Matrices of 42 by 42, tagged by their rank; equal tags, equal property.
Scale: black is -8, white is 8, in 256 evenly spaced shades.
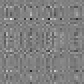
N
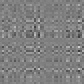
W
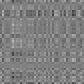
W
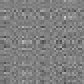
N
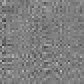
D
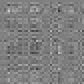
N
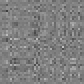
D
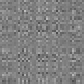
N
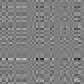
W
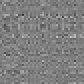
D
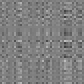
W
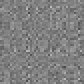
D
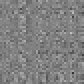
D
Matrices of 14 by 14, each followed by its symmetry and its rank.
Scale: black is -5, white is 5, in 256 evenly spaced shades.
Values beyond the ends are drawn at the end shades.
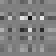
neither, rank one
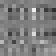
neither, rank two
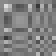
symmetric, rank two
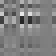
neither, rank one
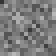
symmetric, full rank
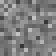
symmetric, full rank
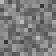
symmetric, full rank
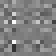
neither, rank two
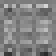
neither, rank two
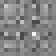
symmetric, rank two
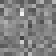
neither, rank three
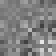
symmetric, rank two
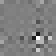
symmetric, rank two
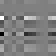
neither, rank one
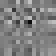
neither, rank two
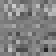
neither, rank three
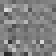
neither, rank three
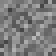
symmetric, full rank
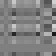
neither, rank one
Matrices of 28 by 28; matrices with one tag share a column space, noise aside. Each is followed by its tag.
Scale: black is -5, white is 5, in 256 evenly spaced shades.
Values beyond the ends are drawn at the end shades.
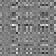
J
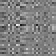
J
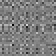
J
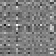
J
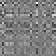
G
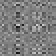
J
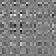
G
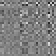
G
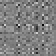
J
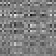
G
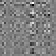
G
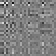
G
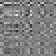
G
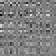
G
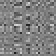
J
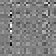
G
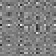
J
